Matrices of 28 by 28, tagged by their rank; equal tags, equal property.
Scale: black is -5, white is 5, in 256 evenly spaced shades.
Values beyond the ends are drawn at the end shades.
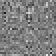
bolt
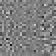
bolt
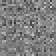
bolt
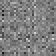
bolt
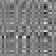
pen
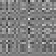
pen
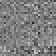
bolt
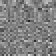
bolt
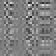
pen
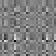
pen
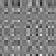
pen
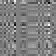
pen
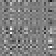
pen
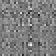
bolt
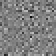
bolt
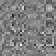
bolt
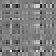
pen
